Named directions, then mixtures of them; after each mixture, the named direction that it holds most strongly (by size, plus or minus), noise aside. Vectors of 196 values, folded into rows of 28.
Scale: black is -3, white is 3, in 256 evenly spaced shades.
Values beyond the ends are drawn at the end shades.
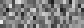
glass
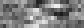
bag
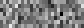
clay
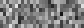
clay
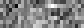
clay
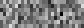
clay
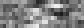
bag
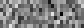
clay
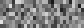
glass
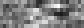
bag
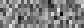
clay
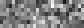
glass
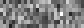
clay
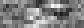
bag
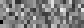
glass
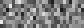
glass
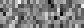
clay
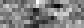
bag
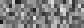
glass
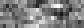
bag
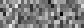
clay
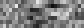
bag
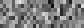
glass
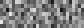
glass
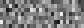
clay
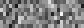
clay
